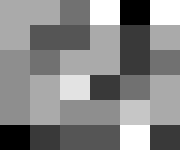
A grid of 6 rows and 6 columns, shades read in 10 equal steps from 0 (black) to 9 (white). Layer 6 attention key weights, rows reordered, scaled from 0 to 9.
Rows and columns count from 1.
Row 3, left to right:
5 4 6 6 2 4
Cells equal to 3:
4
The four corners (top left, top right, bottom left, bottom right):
6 9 0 2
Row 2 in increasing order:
2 3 3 6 6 6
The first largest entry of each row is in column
4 1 3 3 5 5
